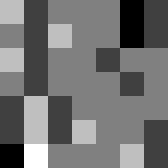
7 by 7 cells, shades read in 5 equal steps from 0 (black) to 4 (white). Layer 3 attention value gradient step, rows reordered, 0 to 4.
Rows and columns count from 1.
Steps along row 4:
down up same same down up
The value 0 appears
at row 1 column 6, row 2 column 6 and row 7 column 1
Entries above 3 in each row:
0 0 0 0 0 0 1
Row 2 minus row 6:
1 -2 2 -1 0 -2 0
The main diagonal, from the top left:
3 1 2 2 2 2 1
